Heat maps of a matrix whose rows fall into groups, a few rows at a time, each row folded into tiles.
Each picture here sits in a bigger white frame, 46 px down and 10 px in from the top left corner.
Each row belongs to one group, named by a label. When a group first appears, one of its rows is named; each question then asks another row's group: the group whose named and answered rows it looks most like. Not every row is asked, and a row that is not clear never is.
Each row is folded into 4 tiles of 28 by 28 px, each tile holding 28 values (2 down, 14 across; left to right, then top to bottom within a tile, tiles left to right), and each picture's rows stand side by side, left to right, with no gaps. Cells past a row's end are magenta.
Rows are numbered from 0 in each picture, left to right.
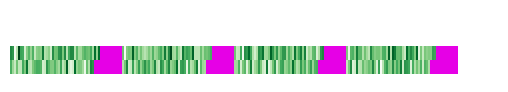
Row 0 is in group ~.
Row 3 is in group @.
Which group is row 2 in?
@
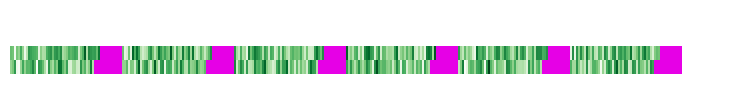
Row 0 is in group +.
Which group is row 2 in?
+
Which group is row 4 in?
+
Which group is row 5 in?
~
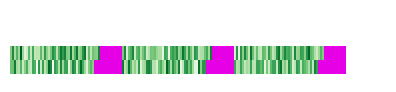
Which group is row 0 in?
~
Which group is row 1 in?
~
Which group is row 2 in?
~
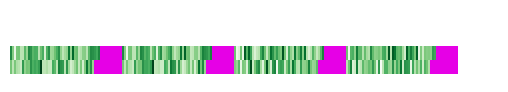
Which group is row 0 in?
+
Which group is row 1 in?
+
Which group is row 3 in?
@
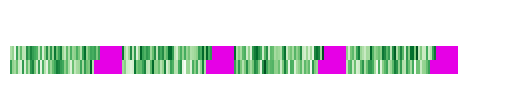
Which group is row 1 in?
+
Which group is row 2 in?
+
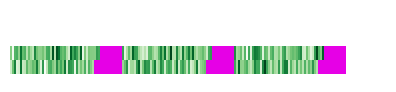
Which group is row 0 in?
@
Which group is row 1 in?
@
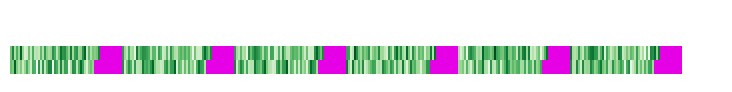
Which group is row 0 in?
~
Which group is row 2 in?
+
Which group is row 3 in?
~
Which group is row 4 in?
@
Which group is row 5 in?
+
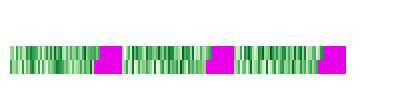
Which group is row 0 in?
+
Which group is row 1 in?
@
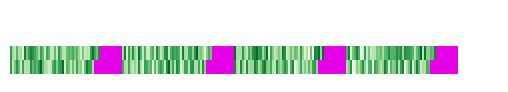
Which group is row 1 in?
~
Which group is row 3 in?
~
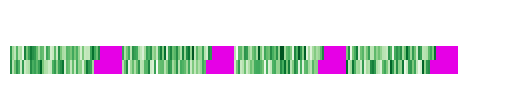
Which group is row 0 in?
+
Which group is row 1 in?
@
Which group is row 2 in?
@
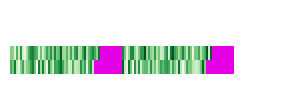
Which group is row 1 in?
~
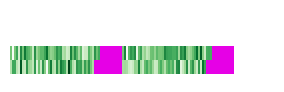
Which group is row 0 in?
@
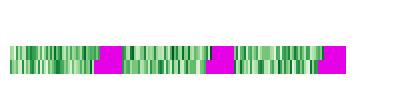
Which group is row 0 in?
+
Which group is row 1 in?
~
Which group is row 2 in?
~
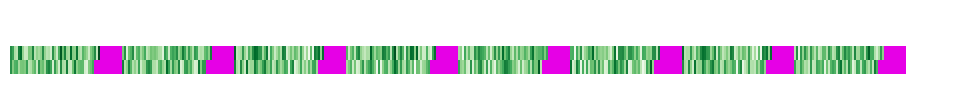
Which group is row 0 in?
~
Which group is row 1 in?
~
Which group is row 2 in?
+
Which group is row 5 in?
~
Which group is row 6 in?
+
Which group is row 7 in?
~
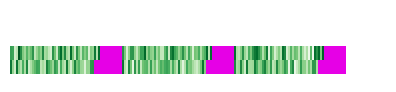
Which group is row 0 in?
~
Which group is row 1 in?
~
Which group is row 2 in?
+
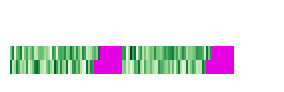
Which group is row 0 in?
~
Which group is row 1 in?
~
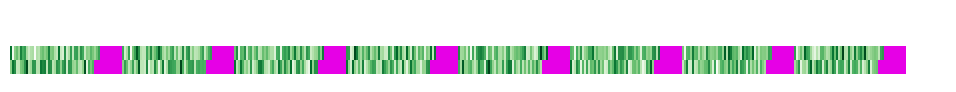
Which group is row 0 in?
@
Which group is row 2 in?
~
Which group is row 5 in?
~
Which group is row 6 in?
@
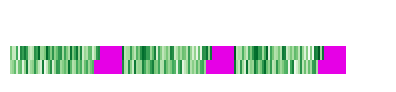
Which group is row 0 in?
@
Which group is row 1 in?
+
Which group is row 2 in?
+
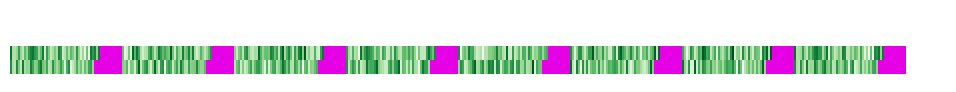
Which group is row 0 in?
+
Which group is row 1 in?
@
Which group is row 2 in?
@
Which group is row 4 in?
@
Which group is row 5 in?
~
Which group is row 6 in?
+
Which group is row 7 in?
+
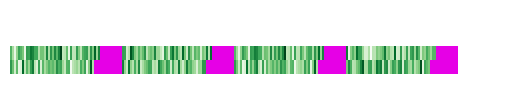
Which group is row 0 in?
+
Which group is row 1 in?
~
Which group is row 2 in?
+
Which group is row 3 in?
@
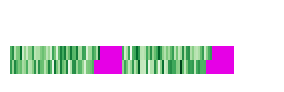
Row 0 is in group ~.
